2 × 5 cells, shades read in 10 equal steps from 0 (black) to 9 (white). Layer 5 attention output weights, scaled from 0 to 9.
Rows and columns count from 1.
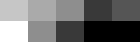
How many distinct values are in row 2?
4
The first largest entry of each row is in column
1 1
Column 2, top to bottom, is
6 5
